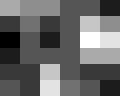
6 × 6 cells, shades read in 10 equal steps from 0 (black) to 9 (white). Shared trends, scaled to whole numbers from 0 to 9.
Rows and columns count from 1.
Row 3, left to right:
0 3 1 3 9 8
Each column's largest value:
6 5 8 4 9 8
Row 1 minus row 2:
4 1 3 0 -4 -4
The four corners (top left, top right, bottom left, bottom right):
6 1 3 1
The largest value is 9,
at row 3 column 5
